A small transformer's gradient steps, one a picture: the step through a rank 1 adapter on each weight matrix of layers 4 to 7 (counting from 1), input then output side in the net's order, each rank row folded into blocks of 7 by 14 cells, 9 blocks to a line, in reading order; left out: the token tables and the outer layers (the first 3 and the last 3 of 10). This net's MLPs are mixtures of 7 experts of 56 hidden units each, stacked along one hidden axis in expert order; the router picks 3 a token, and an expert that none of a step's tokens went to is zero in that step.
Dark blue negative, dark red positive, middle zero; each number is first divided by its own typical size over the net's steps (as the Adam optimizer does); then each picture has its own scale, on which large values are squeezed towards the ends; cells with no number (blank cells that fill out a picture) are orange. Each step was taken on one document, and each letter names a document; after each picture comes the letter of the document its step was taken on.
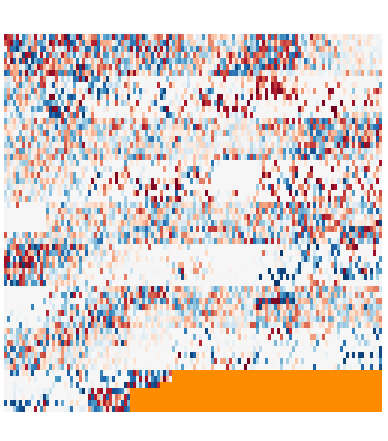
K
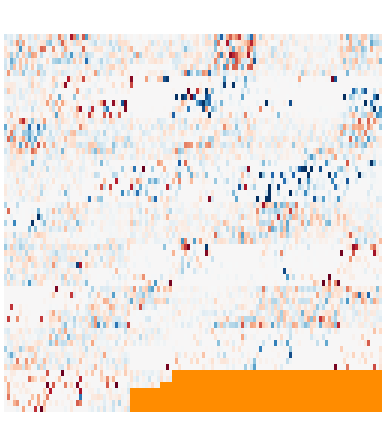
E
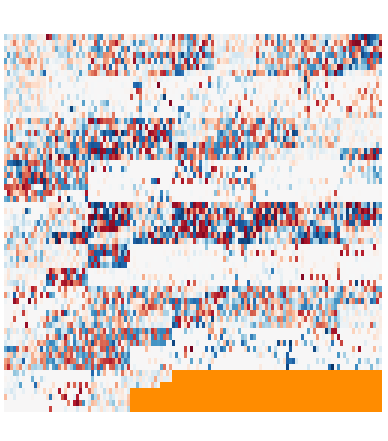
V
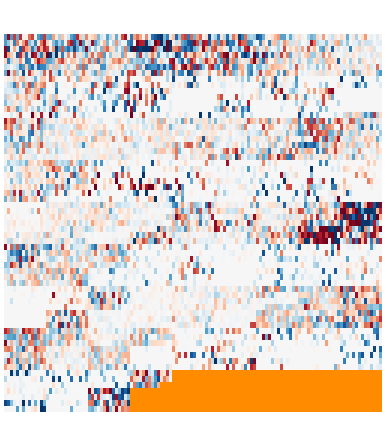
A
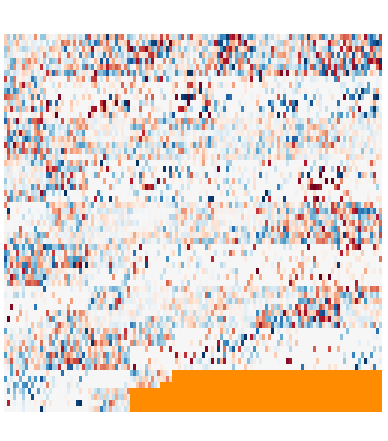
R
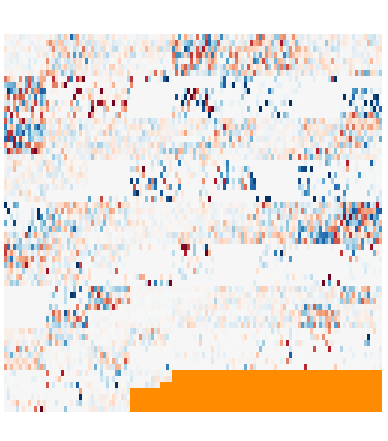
E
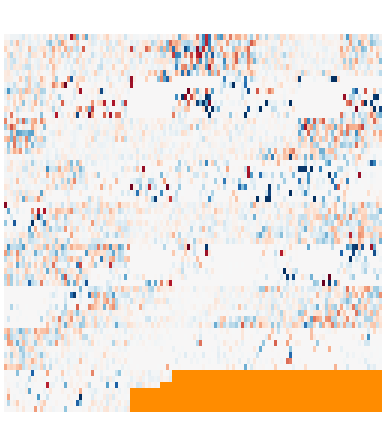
E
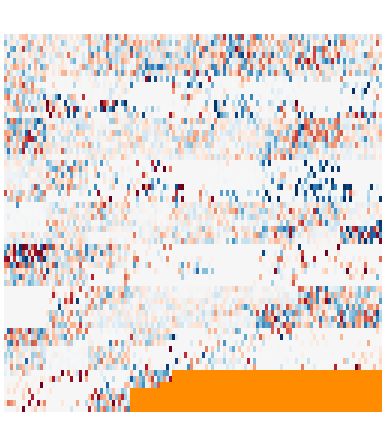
A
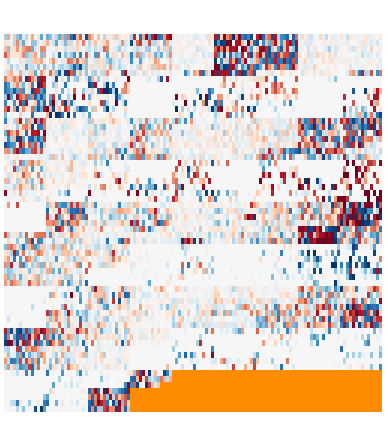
K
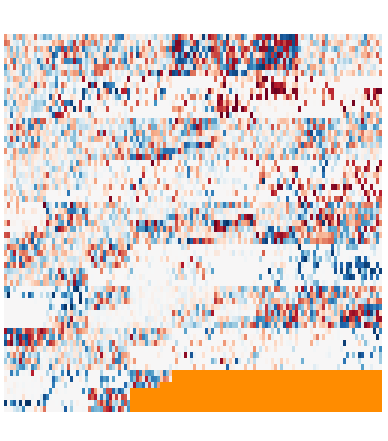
K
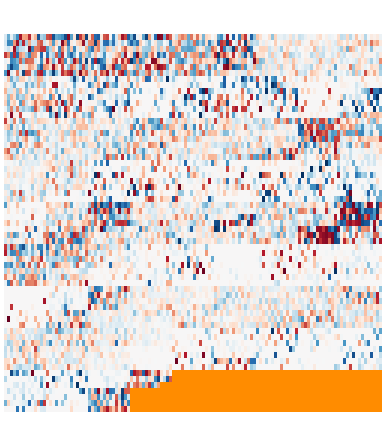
A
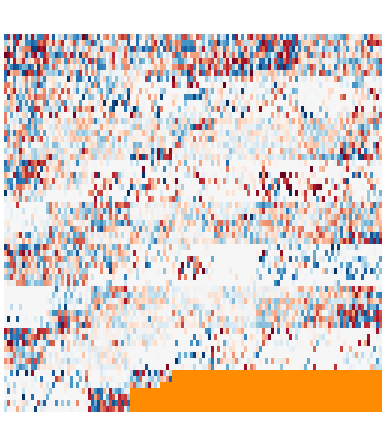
A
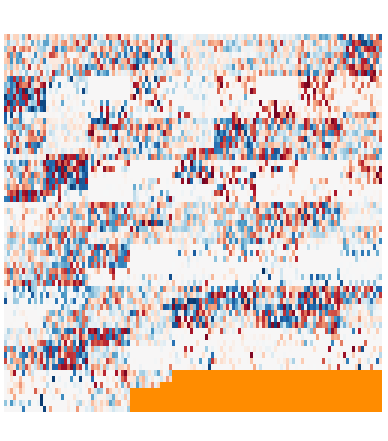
V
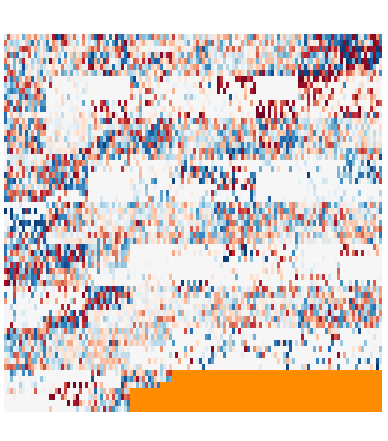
V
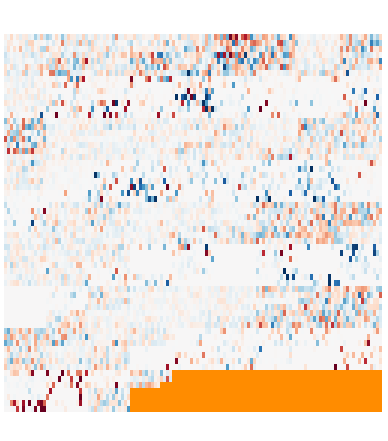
E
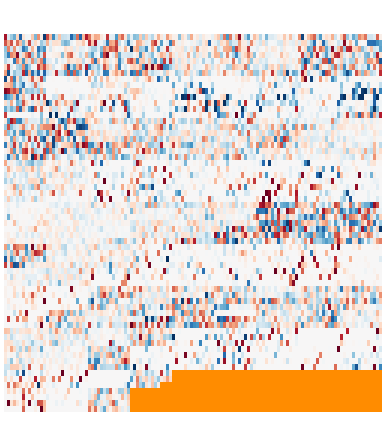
R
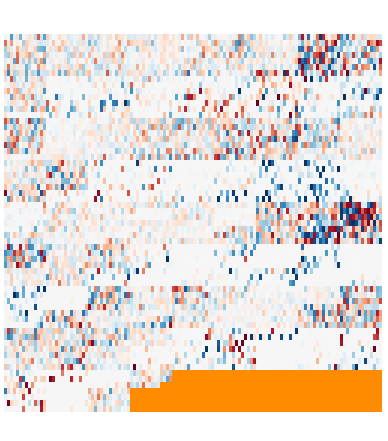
R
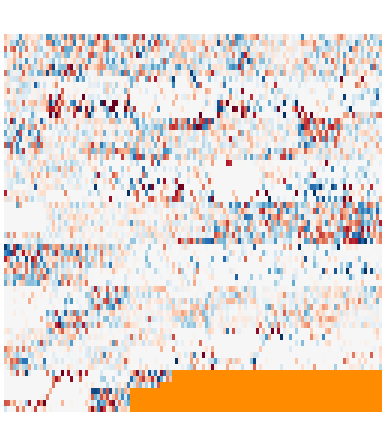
A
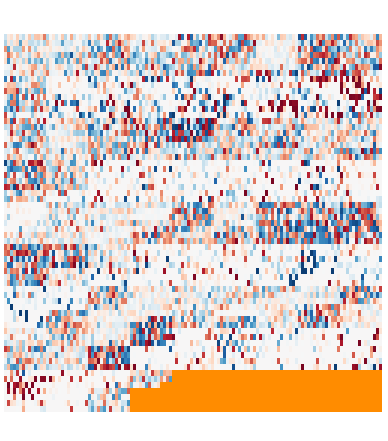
R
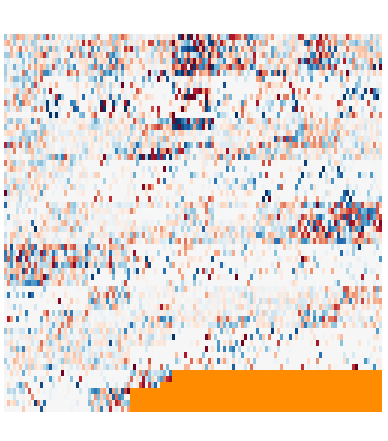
R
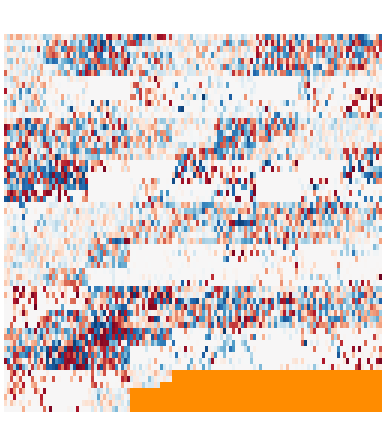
V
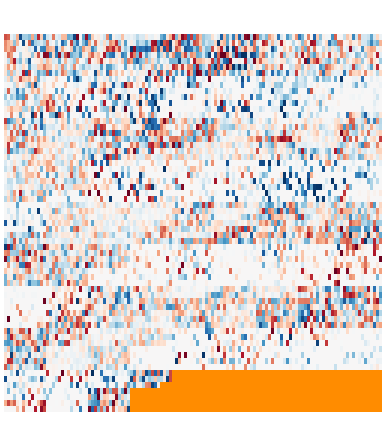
A
